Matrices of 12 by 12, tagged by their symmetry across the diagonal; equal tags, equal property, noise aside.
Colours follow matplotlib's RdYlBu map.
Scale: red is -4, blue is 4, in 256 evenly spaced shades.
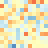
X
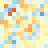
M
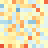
X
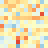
X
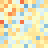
M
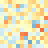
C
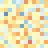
X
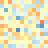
X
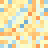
M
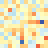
M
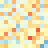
M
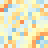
M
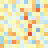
X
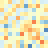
M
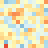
X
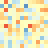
C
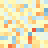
C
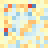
M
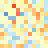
C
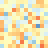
X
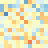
X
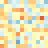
C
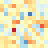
C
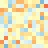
C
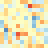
C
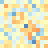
M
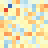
C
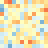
C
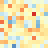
X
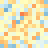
M
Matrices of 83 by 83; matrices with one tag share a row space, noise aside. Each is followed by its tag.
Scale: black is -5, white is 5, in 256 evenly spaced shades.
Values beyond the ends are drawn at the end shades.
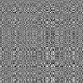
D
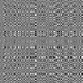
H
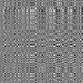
H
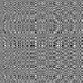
H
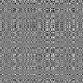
D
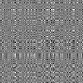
D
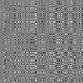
H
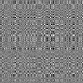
D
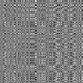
H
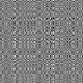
D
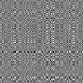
D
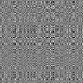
D
